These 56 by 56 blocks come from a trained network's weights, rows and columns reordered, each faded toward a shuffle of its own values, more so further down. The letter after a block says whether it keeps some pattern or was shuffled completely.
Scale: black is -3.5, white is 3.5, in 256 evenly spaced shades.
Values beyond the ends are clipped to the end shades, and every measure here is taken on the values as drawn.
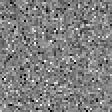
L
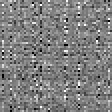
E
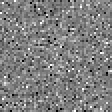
L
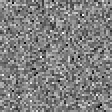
L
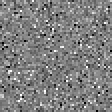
L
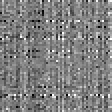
E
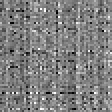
E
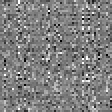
E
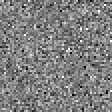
L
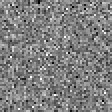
L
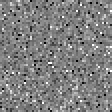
L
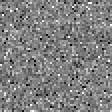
L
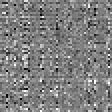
E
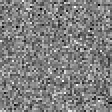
L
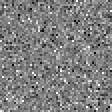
L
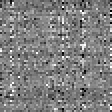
E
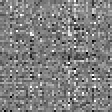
E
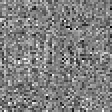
E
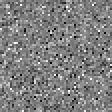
L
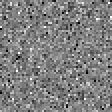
L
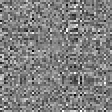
E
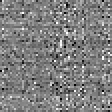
E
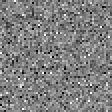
L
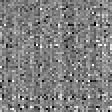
E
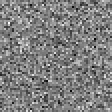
L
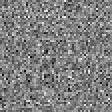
E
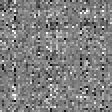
E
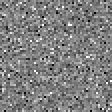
L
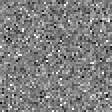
L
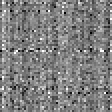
E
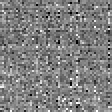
E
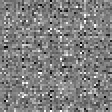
E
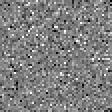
L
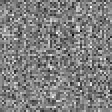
E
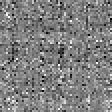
E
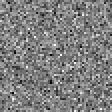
L
